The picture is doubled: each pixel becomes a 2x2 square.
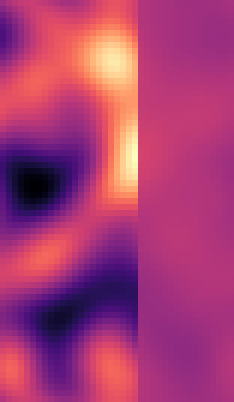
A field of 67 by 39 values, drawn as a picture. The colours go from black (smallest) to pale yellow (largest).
A vertical seam about 60% of the way across splits the table, and the right part is calmer. The ninth with the lowest average is the middle left. The ninth with the highest average is the top middle. There are no lone odd cells.
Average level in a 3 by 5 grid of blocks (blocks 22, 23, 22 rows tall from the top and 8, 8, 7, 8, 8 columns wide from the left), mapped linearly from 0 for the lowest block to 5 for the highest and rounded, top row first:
2 3 5 2 2
0 1 3 2 2
2 0 1 2 2
